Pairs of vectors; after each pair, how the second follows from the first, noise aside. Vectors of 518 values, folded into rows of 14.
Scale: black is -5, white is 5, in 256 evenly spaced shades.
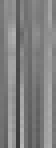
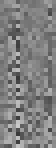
sign-scrambled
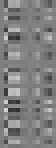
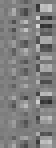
wrapped around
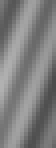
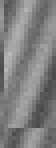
wrapped around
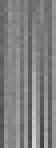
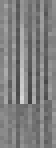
wrapped around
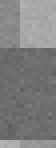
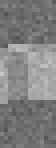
wrapped around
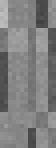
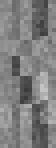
wrapped around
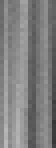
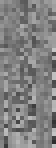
sign-scrambled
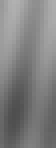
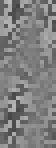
sign-scrambled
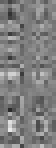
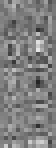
wrapped around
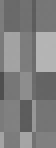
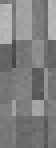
wrapped around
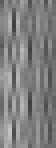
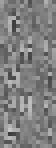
sign-scrambled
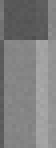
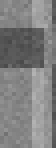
wrapped around
